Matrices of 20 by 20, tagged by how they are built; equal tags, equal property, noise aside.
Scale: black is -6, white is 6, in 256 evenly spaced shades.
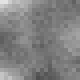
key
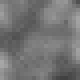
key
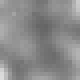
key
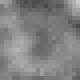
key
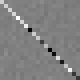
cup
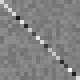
cup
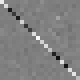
cup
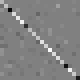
cup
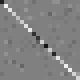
cup
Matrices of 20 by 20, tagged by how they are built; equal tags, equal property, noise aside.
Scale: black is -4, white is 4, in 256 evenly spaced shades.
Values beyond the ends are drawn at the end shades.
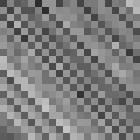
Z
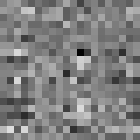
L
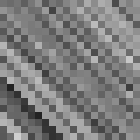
Z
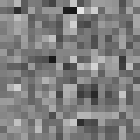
L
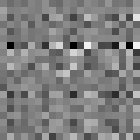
L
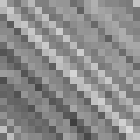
Z
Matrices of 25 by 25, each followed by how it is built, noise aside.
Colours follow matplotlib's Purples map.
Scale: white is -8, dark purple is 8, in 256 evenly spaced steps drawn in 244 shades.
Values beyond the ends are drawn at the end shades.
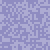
noise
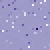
sparse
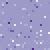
sparse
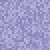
noise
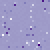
sparse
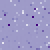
sparse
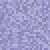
noise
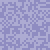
noise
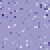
sparse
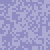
noise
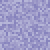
noise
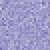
noise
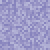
noise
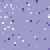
sparse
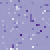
sparse
